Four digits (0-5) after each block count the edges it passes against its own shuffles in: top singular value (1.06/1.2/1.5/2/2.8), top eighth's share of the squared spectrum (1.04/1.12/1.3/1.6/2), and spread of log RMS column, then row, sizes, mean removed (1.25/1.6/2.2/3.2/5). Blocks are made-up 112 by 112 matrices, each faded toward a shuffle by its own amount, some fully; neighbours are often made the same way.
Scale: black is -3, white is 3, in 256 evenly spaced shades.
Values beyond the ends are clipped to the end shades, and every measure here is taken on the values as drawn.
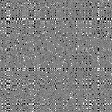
5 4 3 3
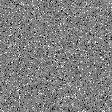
3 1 1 0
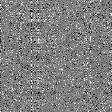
4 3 2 0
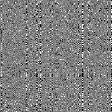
5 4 4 2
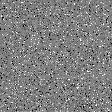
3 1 0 0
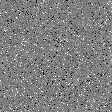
0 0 0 0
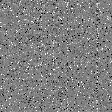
3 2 1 0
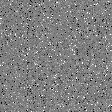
2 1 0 0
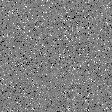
2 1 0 0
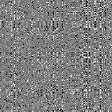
5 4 4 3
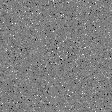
0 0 0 0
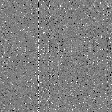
4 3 2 0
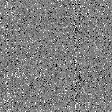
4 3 2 1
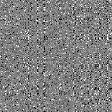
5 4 3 2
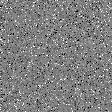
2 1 0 0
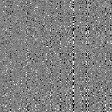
5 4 3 2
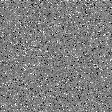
0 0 0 1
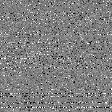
2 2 0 3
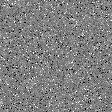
0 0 0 0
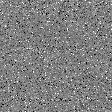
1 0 0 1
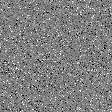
0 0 0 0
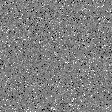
0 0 0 0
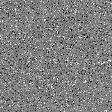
1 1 0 1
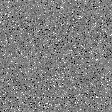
1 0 0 1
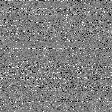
2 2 0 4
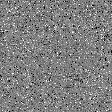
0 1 0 2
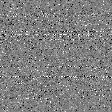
2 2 0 3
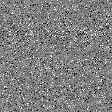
3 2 0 1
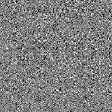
4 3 2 2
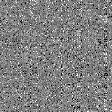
4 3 3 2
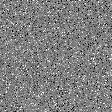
2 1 0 0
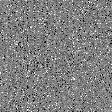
3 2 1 0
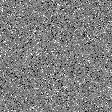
1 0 0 0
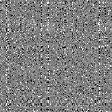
4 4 3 2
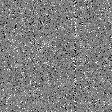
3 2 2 0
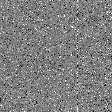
3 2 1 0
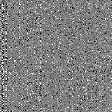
4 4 3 2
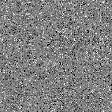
3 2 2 0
